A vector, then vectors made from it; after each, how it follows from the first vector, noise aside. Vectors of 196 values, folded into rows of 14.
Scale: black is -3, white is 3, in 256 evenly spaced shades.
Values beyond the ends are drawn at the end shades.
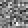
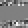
partly zeroed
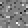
partly zeroed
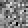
sign-scrambled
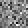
sign-scrambled
